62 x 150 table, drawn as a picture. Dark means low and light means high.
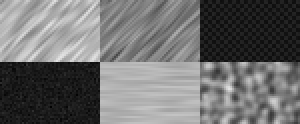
The table splits into 2 rows of 3 panels. Panel 1,1: high, slanting up to the right. Panel 1,2: middling, slanting up to the right. Panel 1,3: very low, checkered, faint in contrast. Panel 2,1: very low, fine-grained, faint in contrast. Panel 2,2: high, streaked across, faint in contrast. Panel 2,3: middling, blotchy, strong in contrast.
